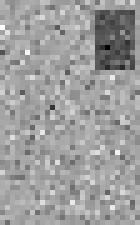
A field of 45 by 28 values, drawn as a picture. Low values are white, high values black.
Histogram: skewed, a long tail of high values. Odd patch: higher, in the top right. Mirror symmetry: none. Average level on the scale: 40%. Ninth with the highest average: top right. Stripes: none.
